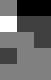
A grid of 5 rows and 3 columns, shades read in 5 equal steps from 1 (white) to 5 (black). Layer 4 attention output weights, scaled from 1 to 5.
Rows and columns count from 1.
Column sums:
14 18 19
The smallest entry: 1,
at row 2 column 1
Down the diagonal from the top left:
3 4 4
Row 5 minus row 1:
0 -2 -2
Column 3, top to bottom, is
5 4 4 3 3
